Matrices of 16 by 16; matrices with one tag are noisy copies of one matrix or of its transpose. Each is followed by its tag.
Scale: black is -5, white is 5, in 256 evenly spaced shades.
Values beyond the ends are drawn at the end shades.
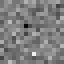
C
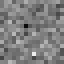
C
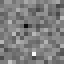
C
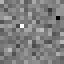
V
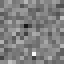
C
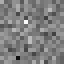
V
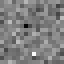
C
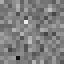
V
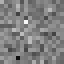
V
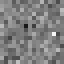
C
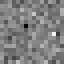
C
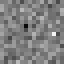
C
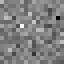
V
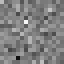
V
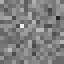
V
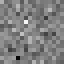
V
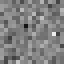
C
